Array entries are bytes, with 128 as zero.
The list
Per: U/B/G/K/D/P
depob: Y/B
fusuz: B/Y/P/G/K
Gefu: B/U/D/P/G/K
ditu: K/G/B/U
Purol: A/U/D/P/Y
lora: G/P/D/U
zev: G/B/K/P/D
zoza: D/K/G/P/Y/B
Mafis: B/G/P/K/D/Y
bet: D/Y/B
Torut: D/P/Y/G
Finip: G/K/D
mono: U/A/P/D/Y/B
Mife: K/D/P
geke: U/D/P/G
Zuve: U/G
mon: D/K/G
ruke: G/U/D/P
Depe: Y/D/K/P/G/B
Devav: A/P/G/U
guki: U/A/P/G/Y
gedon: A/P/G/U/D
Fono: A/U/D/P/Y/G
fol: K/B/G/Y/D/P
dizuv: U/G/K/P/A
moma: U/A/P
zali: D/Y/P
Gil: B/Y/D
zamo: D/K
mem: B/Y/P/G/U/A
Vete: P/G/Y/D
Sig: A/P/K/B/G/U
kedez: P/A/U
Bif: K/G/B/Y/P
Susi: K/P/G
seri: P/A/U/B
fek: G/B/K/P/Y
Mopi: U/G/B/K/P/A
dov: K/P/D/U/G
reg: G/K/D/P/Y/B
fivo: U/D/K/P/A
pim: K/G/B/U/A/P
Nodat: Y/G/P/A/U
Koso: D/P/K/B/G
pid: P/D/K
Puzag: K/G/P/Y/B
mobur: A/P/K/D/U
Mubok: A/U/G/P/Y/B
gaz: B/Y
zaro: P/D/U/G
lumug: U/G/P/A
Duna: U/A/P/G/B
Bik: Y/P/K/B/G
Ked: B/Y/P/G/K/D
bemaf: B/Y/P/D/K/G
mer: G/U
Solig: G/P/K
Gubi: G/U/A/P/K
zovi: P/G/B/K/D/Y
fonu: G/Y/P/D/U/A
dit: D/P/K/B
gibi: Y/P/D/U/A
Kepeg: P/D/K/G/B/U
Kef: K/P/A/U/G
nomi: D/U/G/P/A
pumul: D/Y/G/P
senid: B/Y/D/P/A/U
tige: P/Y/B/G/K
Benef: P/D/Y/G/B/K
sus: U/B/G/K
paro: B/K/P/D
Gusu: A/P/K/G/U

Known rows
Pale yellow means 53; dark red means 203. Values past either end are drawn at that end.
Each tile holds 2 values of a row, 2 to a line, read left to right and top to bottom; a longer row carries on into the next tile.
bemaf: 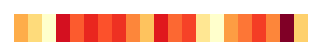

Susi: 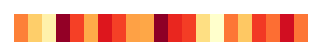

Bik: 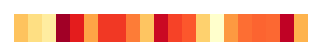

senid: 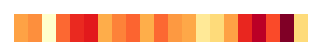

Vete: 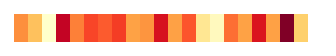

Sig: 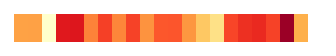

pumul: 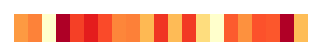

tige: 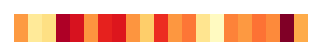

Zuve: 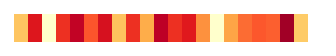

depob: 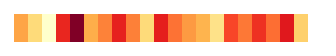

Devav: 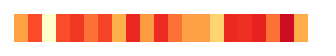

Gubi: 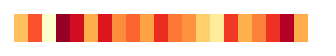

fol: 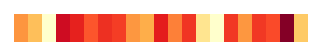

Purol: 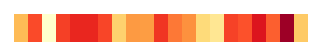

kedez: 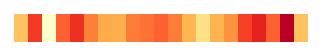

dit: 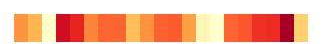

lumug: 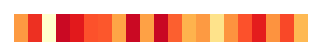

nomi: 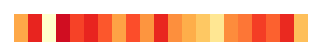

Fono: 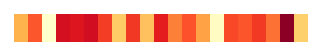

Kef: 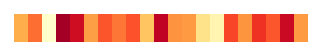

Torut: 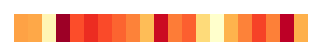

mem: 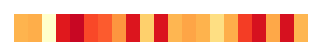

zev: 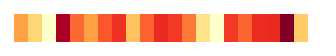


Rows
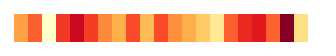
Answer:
mono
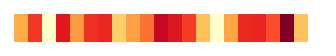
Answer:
geke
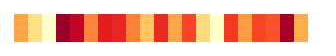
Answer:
Bif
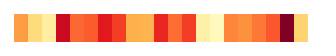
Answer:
Benef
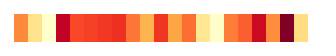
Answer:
Ked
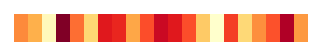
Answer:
Solig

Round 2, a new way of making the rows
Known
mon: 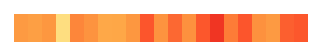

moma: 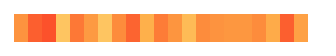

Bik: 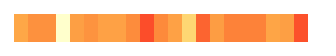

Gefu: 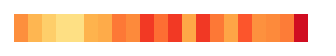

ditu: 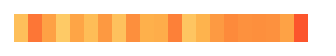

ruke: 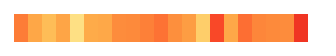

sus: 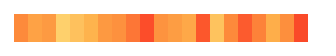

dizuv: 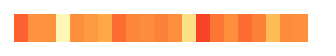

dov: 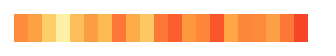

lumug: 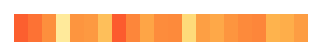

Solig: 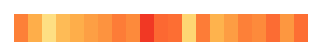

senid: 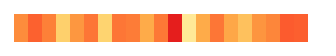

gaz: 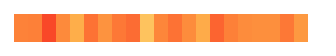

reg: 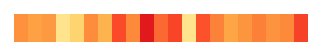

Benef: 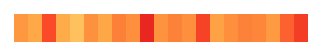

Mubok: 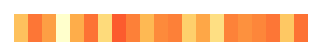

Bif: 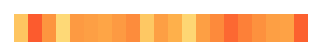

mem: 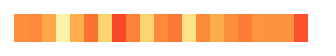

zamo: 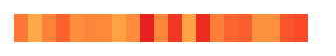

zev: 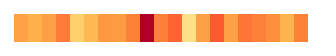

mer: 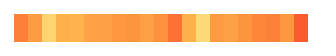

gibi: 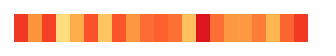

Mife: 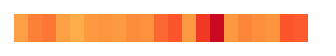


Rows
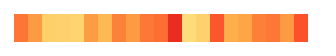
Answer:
lora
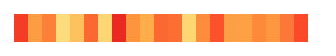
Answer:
fonu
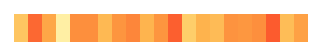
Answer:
Devav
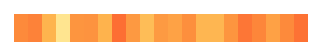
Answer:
Zuve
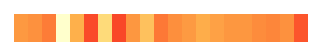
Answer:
Fono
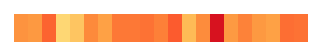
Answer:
Mafis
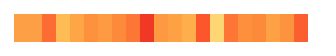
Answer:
tige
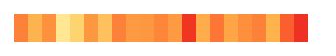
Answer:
zaro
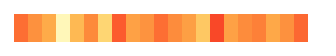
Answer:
geke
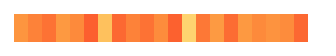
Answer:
bet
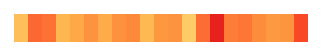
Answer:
fol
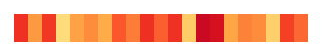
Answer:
fivo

